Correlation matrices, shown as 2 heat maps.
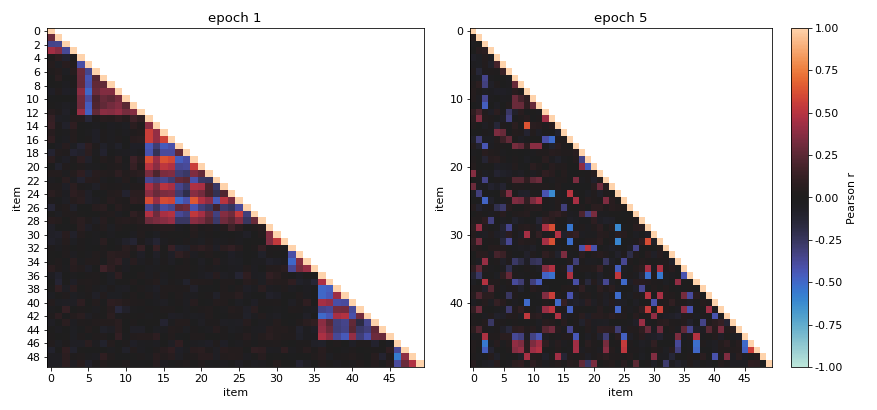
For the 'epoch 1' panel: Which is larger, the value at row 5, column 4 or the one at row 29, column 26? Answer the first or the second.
the second
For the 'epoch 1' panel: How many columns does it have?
50
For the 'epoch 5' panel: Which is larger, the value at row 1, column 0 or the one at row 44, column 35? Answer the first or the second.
the second
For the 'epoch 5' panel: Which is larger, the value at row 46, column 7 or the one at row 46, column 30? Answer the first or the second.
the first
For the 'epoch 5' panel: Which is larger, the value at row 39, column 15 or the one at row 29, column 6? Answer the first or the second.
the first
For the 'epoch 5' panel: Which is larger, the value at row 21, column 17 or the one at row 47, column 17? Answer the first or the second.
the second
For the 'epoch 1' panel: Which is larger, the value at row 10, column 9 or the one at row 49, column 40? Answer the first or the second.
the first
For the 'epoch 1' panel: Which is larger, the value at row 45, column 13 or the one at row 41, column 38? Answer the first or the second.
the second
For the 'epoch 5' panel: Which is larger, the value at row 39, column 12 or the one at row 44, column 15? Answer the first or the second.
the first
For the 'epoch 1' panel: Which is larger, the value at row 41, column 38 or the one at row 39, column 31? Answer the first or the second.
the first
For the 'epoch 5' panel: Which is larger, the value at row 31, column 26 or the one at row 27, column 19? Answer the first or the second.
the first
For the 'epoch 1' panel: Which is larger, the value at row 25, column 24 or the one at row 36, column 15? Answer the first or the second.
the first
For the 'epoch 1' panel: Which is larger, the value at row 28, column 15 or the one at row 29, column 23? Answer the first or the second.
the first
